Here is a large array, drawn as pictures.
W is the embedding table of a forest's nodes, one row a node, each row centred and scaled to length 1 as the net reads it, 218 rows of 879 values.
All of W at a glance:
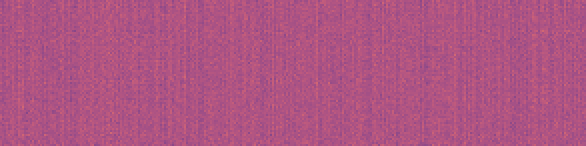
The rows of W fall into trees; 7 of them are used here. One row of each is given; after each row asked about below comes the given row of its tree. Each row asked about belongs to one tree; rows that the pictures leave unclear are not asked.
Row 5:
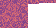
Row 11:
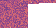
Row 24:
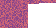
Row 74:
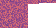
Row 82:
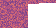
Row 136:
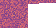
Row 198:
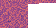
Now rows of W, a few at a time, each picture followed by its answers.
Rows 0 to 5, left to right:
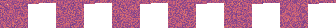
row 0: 11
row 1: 11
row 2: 82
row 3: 11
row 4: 74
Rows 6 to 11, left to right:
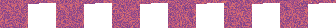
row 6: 24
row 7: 24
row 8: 82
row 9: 11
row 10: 11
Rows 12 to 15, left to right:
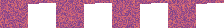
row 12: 24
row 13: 5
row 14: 24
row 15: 24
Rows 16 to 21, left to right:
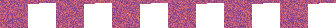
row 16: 74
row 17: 11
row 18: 11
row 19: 136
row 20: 24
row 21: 74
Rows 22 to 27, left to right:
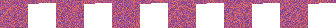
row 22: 198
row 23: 82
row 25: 198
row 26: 5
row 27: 198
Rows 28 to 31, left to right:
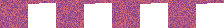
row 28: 82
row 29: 24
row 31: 24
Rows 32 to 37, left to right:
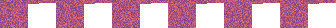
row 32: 82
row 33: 11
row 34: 82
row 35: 24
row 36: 198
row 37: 24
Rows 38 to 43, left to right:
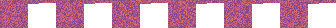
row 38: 5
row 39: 5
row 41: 136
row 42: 5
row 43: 11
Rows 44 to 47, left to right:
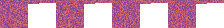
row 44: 74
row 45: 11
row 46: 11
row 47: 11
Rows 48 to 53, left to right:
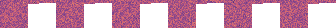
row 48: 5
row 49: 5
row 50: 198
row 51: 24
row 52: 136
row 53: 74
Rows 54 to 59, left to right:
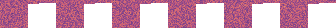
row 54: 74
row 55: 11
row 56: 11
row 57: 198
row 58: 5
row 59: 82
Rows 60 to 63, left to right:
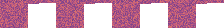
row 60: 24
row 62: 24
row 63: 136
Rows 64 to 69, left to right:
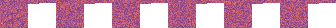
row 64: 74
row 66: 136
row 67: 24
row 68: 11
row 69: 82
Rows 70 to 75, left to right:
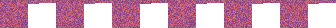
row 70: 5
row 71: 5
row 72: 74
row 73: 5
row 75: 82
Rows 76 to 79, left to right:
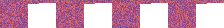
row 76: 5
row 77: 136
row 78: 24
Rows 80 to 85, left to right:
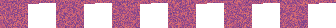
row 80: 74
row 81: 198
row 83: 11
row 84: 136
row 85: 5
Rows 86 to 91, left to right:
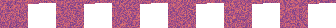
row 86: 82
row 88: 11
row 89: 198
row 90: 74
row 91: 136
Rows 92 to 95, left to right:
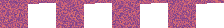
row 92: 74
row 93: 11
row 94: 198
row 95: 24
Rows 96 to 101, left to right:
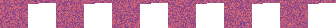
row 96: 136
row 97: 82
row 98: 24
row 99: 136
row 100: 11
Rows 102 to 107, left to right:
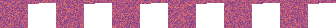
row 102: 11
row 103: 74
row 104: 136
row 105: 5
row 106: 82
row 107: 74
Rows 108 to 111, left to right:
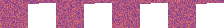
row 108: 24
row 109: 82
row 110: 11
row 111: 198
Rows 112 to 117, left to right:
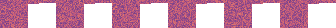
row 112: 82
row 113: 5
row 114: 82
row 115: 24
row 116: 11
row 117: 24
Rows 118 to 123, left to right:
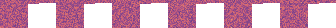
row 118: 136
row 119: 136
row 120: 198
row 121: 5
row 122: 5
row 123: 136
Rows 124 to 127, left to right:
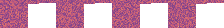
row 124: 136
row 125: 5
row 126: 198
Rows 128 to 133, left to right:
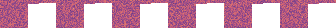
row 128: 11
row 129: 24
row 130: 11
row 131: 82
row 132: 24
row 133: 5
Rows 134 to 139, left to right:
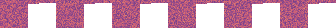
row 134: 136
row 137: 82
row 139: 74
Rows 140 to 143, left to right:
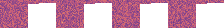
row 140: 11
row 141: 24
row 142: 5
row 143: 74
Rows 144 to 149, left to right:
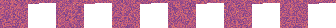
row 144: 136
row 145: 5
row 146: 24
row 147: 11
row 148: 11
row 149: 24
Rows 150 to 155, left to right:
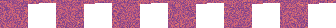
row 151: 82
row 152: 82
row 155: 5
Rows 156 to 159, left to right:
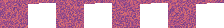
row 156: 198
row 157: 136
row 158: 11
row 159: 198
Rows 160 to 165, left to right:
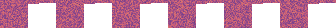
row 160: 136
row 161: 5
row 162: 11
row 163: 136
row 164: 5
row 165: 74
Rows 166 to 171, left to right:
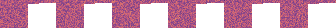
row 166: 11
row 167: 82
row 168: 11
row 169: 74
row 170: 74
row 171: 24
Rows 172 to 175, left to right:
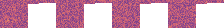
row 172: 5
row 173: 24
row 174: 5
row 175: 136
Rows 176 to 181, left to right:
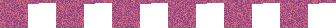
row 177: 24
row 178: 24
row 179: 11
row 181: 74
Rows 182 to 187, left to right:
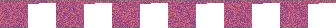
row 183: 198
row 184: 82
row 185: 136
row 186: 24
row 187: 11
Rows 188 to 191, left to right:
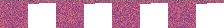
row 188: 24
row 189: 5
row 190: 198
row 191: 24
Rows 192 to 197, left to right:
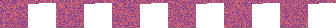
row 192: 5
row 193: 24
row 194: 11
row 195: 11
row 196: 136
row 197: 24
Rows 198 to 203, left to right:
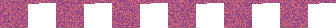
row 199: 82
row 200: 11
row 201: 136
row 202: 136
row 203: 136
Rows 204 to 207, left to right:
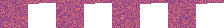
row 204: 11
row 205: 198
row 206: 74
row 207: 74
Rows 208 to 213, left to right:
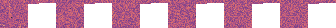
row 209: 5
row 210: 24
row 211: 136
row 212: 24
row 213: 24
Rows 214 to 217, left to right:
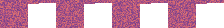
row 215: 24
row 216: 82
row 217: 11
